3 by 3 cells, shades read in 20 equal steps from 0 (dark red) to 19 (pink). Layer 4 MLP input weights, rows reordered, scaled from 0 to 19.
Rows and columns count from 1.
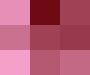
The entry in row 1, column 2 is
0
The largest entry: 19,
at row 3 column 1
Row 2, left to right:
13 7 6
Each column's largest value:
19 10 12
